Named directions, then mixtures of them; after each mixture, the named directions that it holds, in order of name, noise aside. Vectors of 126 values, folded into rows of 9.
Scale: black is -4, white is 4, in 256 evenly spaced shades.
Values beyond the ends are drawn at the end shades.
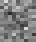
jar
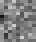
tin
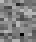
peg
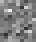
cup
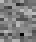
peg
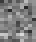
cup, peg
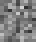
cup, tin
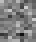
cup, peg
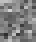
cup, jar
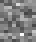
peg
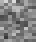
jar, tin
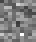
peg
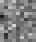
tin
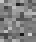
peg, tin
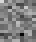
cup, peg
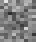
jar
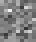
cup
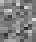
cup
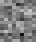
peg
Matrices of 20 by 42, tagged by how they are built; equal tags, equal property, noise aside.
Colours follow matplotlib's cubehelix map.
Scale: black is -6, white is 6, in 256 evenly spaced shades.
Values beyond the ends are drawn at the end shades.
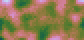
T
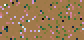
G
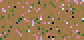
G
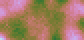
T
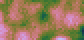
T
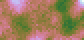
T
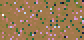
G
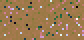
G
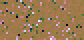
G
